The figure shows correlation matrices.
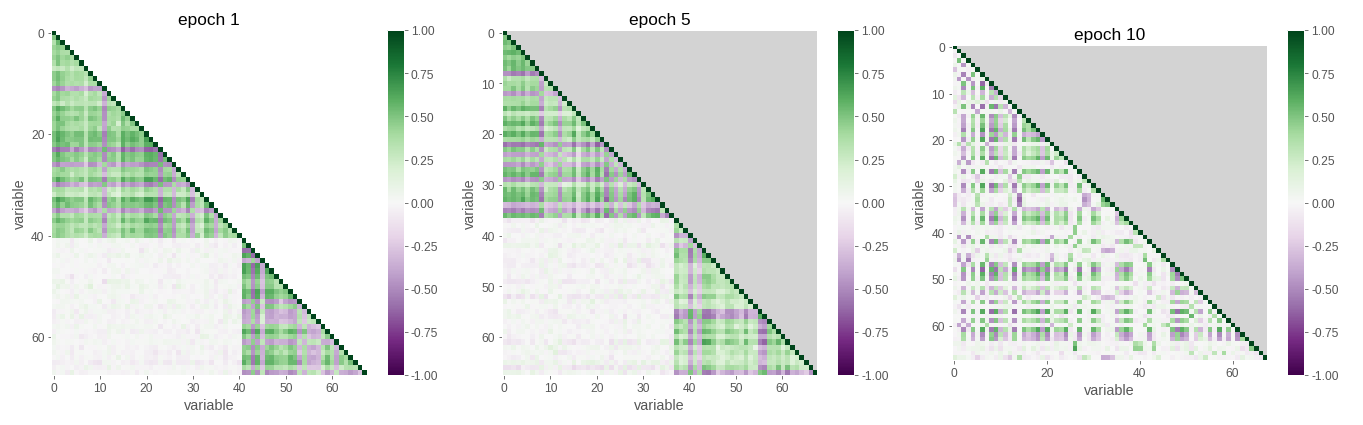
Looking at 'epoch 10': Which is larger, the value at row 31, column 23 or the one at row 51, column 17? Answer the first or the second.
the first
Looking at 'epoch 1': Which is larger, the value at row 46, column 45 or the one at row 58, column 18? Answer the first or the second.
the second
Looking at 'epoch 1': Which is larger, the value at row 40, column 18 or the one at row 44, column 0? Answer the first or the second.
the first
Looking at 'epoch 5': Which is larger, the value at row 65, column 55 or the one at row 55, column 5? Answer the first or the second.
the second
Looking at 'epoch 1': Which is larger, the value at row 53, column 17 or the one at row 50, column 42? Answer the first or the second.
the second
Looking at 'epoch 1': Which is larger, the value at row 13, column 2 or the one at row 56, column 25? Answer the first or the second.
the first
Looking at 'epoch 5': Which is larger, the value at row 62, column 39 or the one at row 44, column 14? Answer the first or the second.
the first
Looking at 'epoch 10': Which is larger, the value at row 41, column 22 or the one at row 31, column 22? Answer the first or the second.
the second
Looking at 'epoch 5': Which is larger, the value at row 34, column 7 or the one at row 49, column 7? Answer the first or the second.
the second
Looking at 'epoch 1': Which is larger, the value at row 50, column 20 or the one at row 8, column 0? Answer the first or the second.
the second
